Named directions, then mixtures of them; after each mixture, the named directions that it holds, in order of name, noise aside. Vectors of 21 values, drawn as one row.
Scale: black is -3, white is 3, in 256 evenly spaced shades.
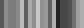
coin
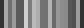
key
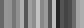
coin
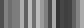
coin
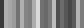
coin, key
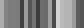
coin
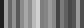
coin, key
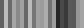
coin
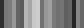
coin, key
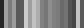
coin, key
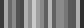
key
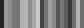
coin, key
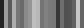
coin, key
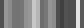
coin, key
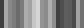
coin, key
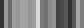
coin, key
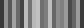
key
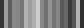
coin, key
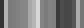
coin, key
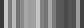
coin, key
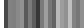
coin, key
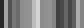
coin, key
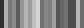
coin, key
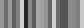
coin, key
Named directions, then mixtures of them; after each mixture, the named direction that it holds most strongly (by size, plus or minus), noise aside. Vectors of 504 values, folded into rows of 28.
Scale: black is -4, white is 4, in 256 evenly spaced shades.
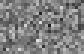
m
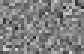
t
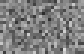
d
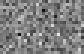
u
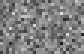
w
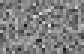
m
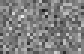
u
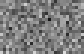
w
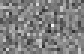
m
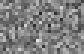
m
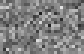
m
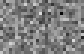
w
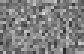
d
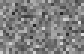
w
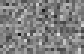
u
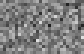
m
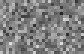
w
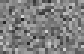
d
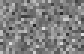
w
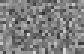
d
